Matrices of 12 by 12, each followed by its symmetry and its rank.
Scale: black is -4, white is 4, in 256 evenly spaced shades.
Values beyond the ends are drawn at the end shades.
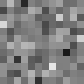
antisymmetric, full rank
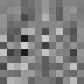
neither, rank two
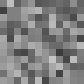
antisymmetric, full rank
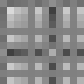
symmetric, rank one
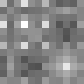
symmetric, rank two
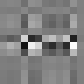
neither, rank one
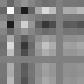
symmetric, rank one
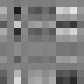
neither, rank one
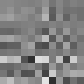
neither, rank two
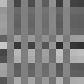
neither, rank one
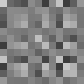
symmetric, rank two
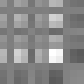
symmetric, rank one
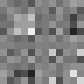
symmetric, rank two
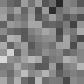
antisymmetric, full rank
